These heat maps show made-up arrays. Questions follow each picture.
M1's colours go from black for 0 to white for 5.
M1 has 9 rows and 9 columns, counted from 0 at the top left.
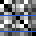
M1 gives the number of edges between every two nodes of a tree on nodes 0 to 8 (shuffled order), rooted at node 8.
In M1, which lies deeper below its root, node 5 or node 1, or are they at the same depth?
node 5
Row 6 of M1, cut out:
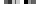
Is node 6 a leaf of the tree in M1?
yes
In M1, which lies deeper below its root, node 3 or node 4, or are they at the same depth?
the same depth
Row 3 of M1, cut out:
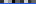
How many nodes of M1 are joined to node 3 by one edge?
3
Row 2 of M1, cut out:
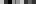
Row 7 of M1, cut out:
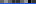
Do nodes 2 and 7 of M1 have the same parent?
yes
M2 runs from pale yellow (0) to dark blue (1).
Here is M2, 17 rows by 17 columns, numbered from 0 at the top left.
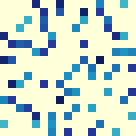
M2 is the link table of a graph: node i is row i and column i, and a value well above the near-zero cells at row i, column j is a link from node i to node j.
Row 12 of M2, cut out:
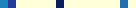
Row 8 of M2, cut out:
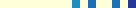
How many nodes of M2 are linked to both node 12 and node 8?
0
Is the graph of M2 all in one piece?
yes
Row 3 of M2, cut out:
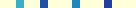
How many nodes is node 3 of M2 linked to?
4
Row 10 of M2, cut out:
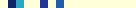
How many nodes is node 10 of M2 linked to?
4
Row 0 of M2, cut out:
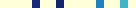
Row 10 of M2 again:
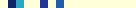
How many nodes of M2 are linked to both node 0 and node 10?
1
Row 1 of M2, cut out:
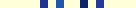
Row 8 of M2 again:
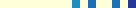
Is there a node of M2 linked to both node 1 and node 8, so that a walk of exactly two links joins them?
no
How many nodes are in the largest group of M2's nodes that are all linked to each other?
3
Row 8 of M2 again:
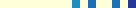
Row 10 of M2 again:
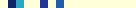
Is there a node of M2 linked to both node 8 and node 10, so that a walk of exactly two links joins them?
no
